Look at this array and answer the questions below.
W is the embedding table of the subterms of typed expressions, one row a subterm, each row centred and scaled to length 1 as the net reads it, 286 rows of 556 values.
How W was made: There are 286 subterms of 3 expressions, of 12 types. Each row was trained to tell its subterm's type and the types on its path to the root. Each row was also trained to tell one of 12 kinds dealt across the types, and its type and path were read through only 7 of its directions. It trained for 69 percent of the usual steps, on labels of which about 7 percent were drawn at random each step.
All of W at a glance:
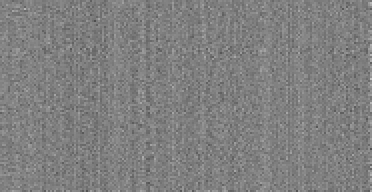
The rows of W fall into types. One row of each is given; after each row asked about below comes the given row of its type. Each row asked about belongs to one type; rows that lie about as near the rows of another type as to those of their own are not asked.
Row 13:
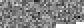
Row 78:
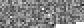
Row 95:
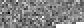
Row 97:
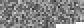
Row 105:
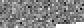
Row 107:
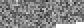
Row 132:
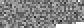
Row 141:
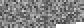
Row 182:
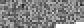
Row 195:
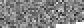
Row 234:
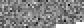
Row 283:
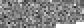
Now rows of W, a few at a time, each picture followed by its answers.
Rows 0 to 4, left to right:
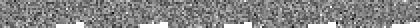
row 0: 78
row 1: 182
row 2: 13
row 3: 195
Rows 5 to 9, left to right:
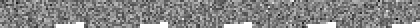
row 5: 182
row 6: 195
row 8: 97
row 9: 78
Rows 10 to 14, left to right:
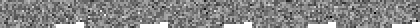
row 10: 97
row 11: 234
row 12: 78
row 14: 13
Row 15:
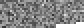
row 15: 97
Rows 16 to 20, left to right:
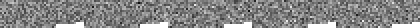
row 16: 141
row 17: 141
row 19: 195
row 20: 13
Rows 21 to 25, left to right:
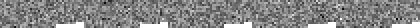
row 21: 195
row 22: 283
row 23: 95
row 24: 141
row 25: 95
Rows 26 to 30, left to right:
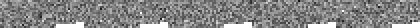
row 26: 195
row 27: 13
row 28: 141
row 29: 97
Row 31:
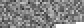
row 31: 97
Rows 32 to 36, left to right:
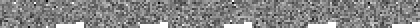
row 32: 105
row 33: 78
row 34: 95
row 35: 182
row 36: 234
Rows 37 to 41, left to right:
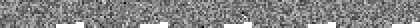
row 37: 132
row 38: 182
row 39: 234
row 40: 234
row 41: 132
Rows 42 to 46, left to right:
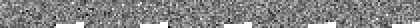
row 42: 13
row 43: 283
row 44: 234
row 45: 132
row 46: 95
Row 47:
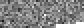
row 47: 234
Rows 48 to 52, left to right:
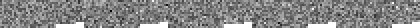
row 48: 234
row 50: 95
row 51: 195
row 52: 283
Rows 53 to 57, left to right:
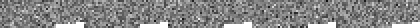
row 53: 182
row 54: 195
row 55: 141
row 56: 234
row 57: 132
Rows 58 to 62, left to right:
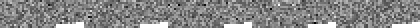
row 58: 132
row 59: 107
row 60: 95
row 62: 132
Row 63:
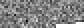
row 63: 141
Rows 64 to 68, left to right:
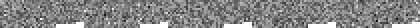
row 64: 132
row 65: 283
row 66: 13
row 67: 97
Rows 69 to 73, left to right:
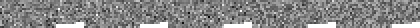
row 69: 95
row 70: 195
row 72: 97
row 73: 141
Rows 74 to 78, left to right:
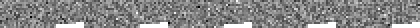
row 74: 141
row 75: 97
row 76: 105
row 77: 97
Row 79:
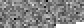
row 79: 195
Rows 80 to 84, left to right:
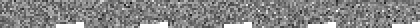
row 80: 78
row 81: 107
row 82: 141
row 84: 283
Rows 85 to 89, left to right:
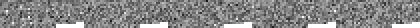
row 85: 283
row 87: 141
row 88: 107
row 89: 234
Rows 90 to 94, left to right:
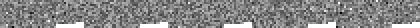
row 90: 105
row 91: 132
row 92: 182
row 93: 13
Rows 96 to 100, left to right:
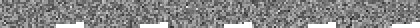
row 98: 195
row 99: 182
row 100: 132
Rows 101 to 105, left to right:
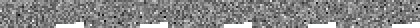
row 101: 105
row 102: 105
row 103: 234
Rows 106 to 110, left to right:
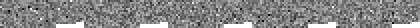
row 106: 78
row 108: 97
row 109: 182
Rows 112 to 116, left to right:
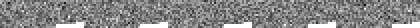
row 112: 132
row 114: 141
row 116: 283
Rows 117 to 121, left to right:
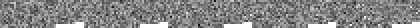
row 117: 234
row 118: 13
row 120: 13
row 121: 95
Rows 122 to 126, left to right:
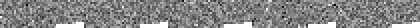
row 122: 107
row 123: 195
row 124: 97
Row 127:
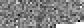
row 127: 107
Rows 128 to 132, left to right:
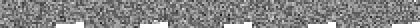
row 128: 107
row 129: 13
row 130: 234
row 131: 234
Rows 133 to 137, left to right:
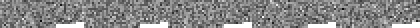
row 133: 195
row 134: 13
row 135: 234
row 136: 78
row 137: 13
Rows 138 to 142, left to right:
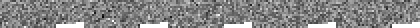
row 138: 141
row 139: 132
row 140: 78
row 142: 195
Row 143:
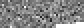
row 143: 182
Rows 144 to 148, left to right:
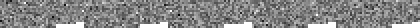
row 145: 78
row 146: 195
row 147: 182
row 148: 78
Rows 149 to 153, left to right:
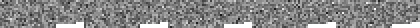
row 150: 195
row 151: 78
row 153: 105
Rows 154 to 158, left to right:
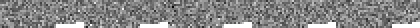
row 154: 182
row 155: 13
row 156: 182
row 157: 97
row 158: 95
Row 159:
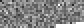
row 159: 141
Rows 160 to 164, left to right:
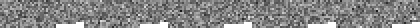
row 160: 132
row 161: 132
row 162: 195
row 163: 182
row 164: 141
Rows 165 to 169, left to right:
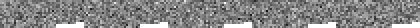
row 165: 132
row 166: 13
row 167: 107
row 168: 234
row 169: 234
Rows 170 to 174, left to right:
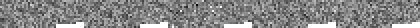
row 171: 95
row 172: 78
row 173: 132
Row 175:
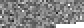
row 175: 97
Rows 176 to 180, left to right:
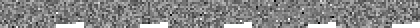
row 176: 141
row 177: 234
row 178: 95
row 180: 13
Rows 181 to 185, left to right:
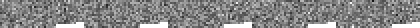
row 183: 141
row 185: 105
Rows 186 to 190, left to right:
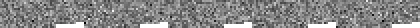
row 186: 97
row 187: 107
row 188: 182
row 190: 234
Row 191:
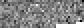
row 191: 283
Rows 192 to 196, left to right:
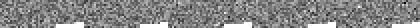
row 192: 107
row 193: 234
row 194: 141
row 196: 195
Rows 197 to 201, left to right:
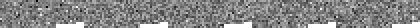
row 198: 141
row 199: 141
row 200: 132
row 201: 132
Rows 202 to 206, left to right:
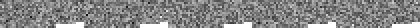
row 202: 182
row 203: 95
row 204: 97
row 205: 234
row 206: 107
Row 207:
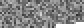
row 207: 13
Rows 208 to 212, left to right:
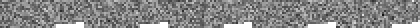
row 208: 97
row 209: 97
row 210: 97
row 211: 141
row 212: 13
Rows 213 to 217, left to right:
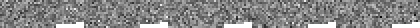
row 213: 78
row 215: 13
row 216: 195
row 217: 132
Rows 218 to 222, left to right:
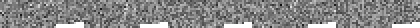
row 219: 97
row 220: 13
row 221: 141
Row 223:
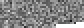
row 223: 195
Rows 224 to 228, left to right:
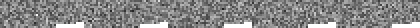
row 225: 107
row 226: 13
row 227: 234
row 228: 182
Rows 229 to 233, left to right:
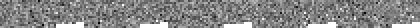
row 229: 13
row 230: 13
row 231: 97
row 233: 182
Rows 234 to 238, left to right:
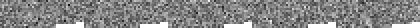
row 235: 78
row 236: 97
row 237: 78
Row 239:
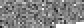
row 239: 78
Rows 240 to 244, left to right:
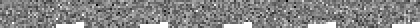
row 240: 141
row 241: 95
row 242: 97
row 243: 107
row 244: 283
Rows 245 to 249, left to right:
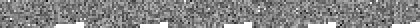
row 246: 234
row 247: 78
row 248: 283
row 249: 105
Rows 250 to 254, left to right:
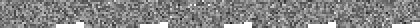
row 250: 234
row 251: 97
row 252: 95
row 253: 195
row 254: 141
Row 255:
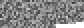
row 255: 234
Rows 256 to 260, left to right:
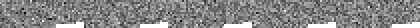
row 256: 195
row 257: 195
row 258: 105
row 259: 107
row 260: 97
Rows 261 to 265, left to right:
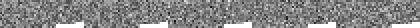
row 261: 195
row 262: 78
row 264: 13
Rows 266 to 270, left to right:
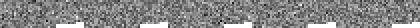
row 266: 107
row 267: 283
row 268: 78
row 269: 182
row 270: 13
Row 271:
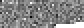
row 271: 105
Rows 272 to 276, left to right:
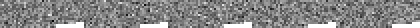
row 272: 97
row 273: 78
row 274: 141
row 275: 78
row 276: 95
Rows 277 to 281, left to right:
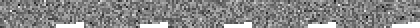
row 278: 78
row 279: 234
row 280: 141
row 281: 107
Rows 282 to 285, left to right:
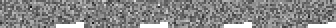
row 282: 234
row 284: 97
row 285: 141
